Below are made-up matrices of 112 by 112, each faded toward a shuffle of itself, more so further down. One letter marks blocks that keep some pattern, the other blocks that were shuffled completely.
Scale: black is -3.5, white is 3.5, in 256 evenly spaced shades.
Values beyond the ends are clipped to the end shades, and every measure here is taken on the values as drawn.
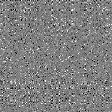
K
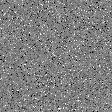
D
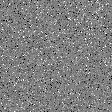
D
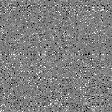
K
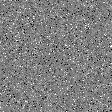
D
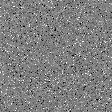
D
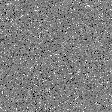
D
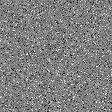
D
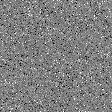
D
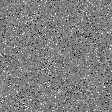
D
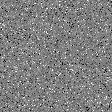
D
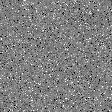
D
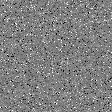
D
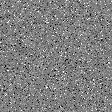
D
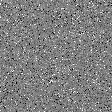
D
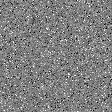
D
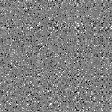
K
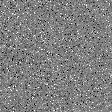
D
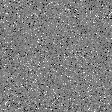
D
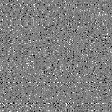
K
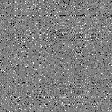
K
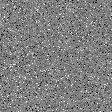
D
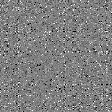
K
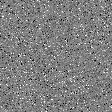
D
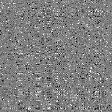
K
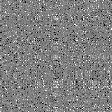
K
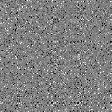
K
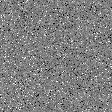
D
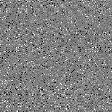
K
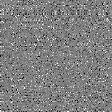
K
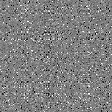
K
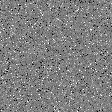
D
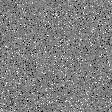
D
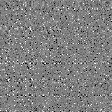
K
